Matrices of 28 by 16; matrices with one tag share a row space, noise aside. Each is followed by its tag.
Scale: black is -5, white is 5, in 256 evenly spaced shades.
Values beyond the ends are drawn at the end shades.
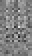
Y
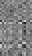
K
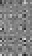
K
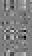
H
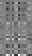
Y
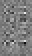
H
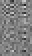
H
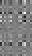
K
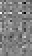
K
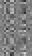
H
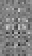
Y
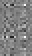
H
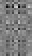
Y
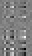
H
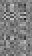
H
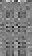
Y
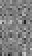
K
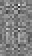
Y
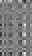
K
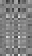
Y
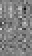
K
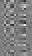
H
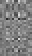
Y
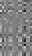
K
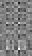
Y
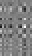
K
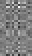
Y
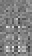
Y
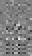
Y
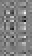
H
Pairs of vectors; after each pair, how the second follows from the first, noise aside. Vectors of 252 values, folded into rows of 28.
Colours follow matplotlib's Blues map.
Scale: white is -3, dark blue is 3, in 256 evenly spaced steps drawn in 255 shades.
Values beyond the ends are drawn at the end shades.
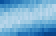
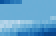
partly zeroed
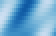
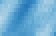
shrunk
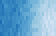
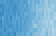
shrunk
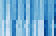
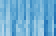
shrunk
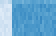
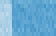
shrunk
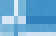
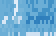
partly zeroed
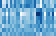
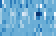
partly zeroed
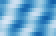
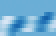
partly zeroed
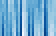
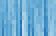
shrunk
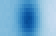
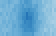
shrunk
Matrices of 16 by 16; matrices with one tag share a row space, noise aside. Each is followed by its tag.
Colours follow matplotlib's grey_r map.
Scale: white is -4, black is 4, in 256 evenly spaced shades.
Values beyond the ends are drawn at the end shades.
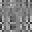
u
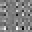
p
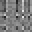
p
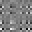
u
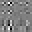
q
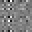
q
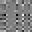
p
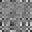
u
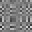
u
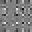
p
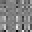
p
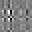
q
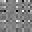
p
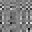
u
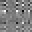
p
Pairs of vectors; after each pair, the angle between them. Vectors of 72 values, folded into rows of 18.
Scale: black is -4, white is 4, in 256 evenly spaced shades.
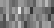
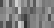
partly aligned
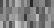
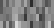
nearly parallel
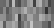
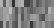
partly opposed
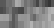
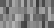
orthogonal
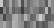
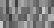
orthogonal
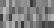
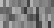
orthogonal
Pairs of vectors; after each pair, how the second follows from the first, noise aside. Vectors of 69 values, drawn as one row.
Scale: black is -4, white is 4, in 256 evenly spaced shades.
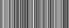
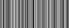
sign-scrambled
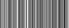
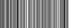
sign-scrambled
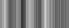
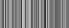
sign-scrambled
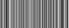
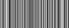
negated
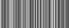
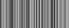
negated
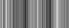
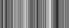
negated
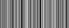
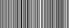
sign-scrambled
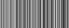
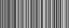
negated
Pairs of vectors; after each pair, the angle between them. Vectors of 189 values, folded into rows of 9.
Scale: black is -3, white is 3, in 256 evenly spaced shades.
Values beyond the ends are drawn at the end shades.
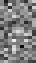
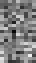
orthogonal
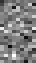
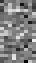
partly aligned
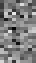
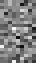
partly opposed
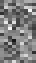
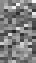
partly aligned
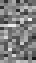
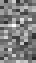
nearly parallel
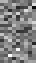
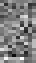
orthogonal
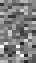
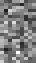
partly aligned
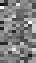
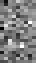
partly aligned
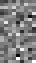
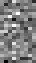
orthogonal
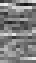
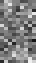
orthogonal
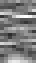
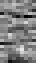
nearly opposite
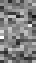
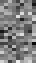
partly opposed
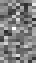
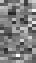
partly aligned
